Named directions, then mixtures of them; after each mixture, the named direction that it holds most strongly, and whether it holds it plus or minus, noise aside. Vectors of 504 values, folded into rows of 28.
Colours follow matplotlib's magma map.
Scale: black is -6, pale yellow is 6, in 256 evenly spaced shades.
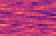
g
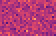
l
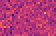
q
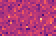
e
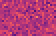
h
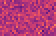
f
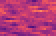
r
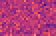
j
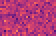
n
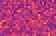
j, plus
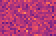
l, plus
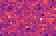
e, plus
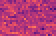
r, minus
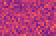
f, plus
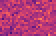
q, plus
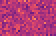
l, plus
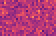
f, plus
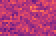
r, plus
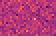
l, plus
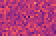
n, plus
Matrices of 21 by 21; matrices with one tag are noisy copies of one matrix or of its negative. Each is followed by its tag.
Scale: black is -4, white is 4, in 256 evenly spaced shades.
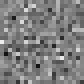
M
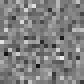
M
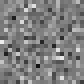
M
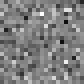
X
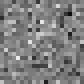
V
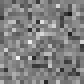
V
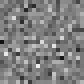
M
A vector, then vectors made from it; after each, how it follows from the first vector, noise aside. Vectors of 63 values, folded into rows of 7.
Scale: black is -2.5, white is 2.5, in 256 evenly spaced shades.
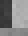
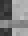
wrapped around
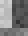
negated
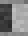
wrapped around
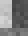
negated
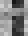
wrapped around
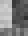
negated
